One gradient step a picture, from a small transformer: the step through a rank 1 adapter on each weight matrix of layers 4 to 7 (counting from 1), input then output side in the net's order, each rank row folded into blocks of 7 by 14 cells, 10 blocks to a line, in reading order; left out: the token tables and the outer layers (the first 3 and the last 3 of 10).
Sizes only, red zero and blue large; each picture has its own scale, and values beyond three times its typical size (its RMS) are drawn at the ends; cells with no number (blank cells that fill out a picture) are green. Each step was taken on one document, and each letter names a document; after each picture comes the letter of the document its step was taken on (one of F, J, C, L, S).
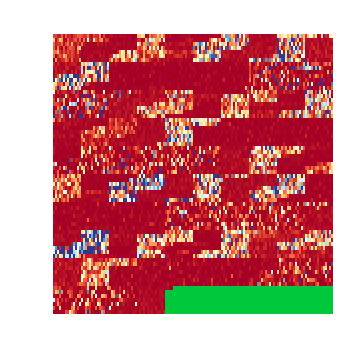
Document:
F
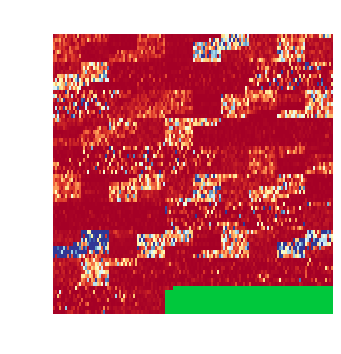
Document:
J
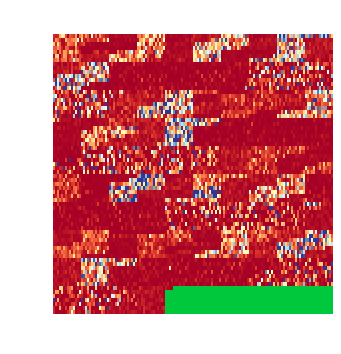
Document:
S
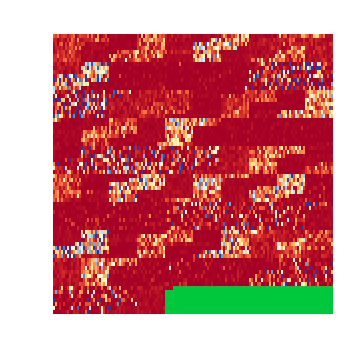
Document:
F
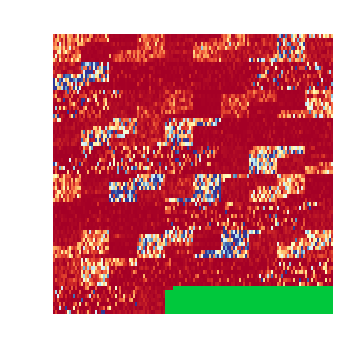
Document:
J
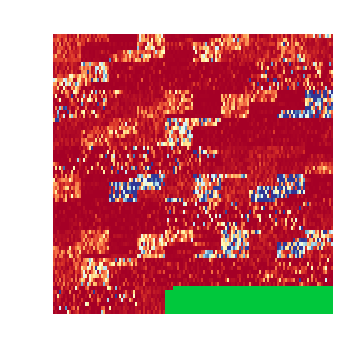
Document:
J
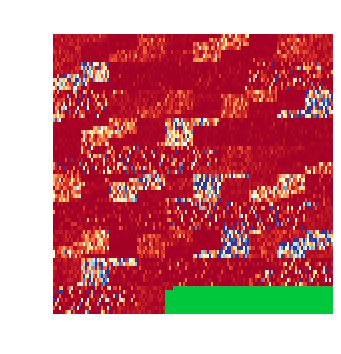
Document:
F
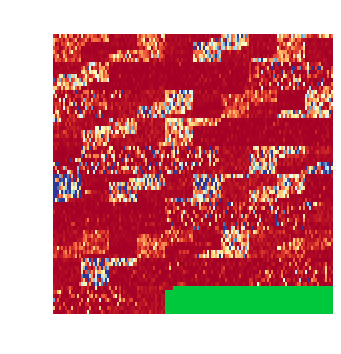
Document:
F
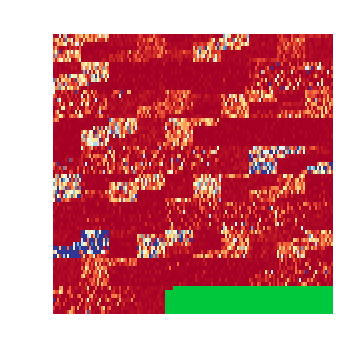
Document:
S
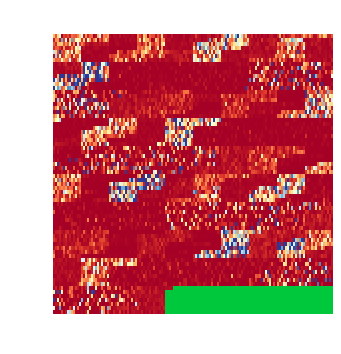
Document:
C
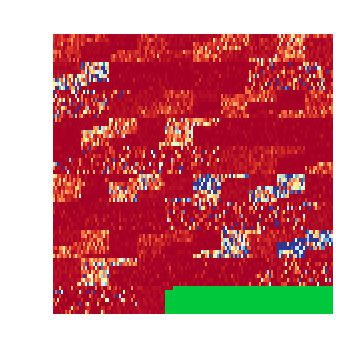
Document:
F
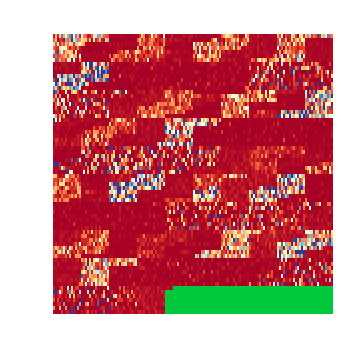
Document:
S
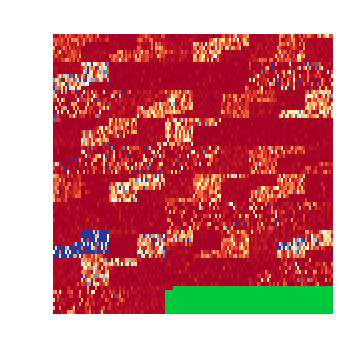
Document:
S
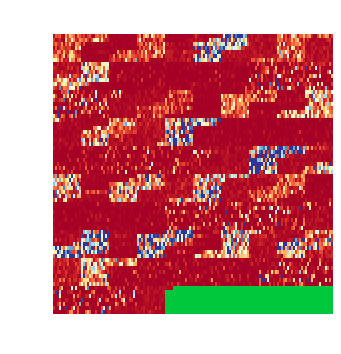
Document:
J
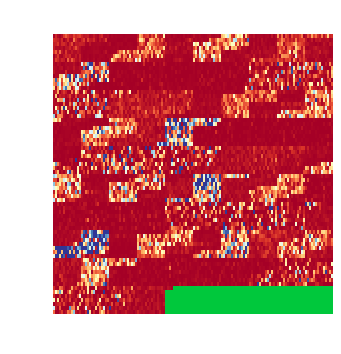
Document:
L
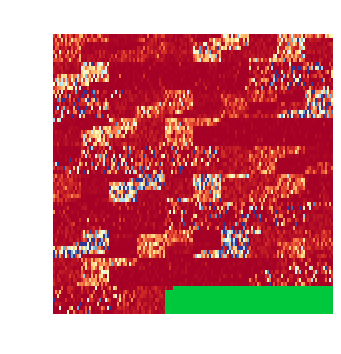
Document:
L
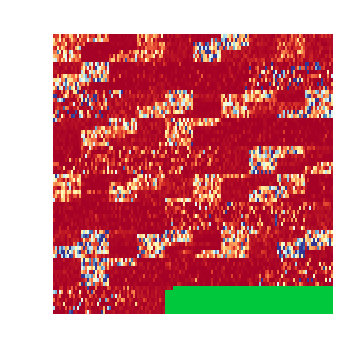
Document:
S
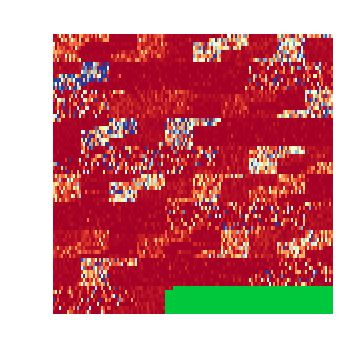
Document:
C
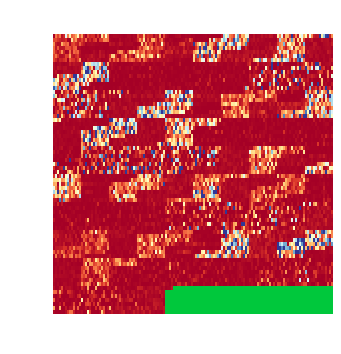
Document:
C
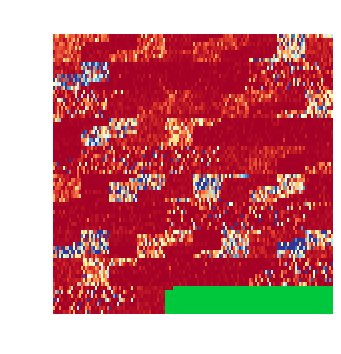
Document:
F
